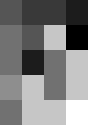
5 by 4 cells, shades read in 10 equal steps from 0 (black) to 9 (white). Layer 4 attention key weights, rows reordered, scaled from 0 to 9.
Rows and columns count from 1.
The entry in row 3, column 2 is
1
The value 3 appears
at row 1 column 1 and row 2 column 2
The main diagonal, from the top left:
3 3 4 7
